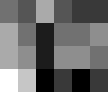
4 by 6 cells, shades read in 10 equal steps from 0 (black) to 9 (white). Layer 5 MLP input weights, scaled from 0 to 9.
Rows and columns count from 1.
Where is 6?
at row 1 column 3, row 2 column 1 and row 3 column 1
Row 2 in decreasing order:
6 5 4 4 4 1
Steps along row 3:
down down up same down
